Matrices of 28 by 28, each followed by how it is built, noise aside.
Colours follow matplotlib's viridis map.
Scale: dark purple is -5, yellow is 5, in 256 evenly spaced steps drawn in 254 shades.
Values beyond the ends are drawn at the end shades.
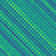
Toeplitz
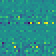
uneven rows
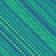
Toeplitz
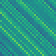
Toeplitz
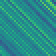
Toeplitz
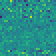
uneven rows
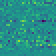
uneven rows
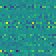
uneven rows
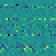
uneven rows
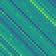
Toeplitz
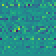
uneven rows
